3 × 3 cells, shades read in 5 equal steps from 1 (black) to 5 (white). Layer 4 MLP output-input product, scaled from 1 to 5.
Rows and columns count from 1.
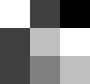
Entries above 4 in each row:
1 1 0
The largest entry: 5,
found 2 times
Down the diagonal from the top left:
5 4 4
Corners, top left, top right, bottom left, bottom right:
5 1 2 4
